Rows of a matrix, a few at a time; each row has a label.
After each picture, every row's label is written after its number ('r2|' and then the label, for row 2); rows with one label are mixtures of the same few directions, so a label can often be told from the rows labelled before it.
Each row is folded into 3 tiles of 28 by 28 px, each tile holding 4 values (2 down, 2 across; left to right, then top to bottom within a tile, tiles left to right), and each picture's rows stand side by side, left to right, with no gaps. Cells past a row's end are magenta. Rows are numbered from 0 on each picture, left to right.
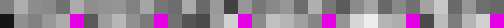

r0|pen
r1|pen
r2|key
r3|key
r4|key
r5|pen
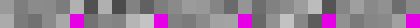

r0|pen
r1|key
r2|key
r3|pen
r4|key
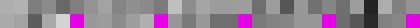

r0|pen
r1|pen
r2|key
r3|key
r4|key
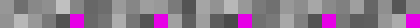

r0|key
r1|pen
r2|pen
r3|pen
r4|key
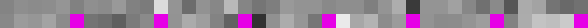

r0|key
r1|pen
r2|key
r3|pen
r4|pen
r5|key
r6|key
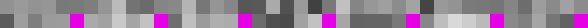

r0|pen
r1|key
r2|pen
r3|key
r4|key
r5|key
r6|pen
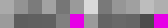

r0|key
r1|key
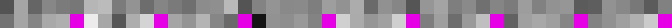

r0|key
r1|pen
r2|pen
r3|pen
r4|pen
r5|pen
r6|pen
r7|key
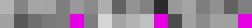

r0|key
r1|pen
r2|pen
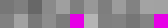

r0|key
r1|pen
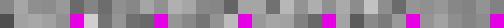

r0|pen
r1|pen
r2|pen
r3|key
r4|key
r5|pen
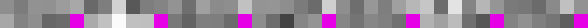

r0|pen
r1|key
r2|pen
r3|pen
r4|pen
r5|key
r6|key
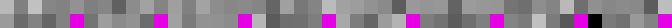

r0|key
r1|key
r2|key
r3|pen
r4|pen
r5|key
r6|pen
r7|pen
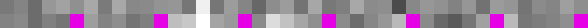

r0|key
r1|key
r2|key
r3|key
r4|key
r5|key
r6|pen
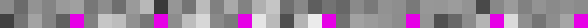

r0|pen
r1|pen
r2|key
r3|pen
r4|key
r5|key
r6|pen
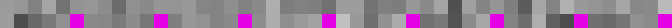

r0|key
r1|key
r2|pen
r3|pen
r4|pen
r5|key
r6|pen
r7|pen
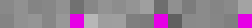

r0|pen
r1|pen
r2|pen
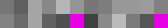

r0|pen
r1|pen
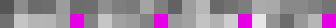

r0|key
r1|key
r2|key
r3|pen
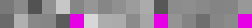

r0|key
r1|pen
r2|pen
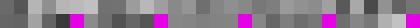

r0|pen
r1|key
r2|key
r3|pen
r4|key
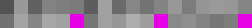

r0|key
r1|key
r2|key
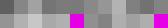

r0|key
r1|key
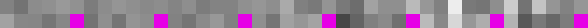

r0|pen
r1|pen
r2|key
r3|key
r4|pen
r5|key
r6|key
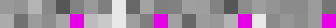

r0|key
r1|key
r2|key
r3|pen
